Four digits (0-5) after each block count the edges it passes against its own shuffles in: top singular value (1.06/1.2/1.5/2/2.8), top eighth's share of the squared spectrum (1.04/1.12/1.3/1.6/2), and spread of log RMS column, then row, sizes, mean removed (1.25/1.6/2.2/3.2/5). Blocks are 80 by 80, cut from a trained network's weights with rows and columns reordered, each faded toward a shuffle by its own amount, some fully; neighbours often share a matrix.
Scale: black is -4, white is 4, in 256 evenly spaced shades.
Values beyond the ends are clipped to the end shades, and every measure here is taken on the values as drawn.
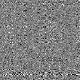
3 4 2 2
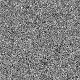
1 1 0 0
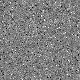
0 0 0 0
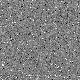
1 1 0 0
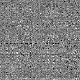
3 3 2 2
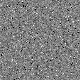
0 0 0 0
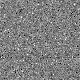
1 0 0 0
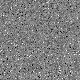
0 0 0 0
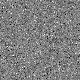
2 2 0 0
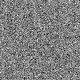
1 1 0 0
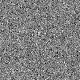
0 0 0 0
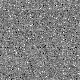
1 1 1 0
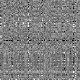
3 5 3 2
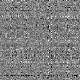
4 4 3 2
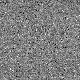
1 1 0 0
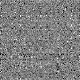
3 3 2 1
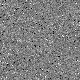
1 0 0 0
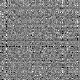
3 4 3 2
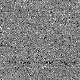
2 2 2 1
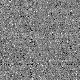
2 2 1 0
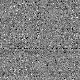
2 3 2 1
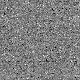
1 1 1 0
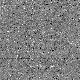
1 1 0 0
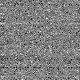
2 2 1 1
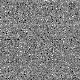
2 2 1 0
